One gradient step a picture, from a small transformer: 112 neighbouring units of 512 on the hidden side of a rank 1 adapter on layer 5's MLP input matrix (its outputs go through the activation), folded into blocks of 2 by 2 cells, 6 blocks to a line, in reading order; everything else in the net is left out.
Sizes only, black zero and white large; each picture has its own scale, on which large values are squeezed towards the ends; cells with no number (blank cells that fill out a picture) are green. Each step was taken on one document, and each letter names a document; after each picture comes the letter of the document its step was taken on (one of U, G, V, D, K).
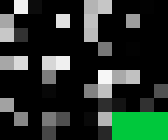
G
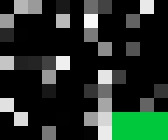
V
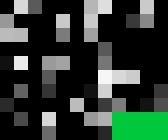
G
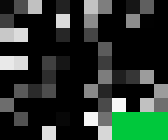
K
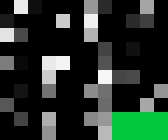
G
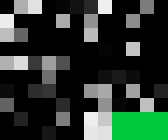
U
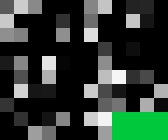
K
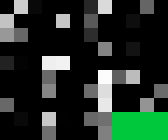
G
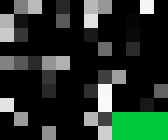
V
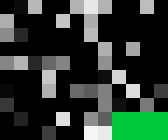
U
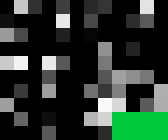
K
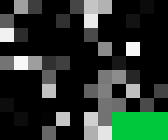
U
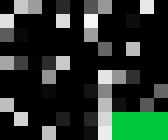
V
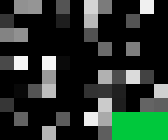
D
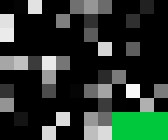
U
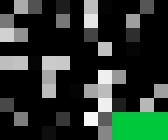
V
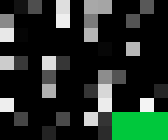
V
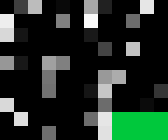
V
